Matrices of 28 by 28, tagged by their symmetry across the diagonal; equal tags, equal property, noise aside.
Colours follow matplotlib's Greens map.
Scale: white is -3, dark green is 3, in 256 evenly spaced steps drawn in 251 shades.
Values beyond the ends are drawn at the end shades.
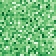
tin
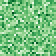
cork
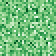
cork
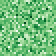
tin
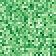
cork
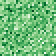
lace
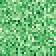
cork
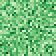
lace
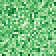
lace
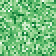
lace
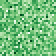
tin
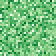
lace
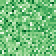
tin
